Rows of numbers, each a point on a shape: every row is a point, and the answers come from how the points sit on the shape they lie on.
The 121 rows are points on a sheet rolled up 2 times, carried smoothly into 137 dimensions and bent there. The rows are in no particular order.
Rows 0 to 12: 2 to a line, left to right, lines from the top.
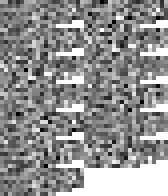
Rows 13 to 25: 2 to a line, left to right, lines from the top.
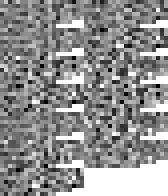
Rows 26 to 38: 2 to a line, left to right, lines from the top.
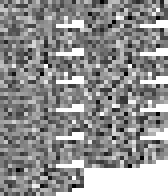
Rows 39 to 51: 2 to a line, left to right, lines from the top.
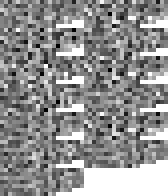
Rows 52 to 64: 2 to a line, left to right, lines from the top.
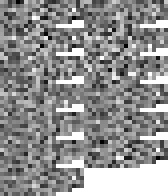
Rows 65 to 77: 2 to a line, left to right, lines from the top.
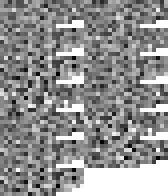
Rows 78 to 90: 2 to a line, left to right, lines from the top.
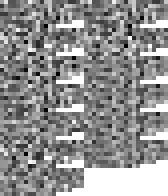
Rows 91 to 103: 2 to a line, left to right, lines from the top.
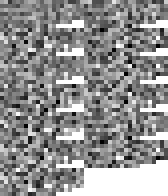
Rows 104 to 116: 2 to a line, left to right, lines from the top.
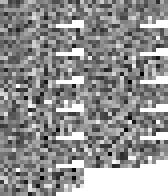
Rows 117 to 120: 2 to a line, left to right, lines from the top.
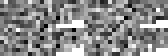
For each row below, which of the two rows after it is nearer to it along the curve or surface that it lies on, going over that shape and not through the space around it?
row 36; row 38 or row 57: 57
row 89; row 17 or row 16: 17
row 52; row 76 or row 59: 76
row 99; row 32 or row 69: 69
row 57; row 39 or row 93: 93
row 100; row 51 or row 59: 59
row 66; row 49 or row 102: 49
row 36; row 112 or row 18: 112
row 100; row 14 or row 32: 14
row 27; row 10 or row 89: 10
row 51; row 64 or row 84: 64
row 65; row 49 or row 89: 49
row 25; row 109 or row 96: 96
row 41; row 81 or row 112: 112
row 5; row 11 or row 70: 70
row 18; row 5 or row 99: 99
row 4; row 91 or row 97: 97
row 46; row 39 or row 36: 39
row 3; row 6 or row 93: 93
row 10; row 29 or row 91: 29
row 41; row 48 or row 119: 119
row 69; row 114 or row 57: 57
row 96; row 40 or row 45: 40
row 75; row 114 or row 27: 114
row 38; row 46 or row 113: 113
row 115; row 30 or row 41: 30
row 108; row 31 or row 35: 35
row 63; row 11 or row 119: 11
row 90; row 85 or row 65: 65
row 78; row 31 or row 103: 103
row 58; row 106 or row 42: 106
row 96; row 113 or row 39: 113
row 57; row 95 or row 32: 95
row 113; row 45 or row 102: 102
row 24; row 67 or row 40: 67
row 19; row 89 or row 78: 78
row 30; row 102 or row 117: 102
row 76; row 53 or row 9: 53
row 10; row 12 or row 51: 12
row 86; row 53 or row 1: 53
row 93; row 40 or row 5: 40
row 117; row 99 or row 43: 99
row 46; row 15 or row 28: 28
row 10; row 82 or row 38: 82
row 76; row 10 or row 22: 22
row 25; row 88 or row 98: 98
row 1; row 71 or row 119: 71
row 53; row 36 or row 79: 79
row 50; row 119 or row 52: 119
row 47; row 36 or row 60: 60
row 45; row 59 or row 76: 59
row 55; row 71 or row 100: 71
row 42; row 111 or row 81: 111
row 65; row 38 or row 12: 12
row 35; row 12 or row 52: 12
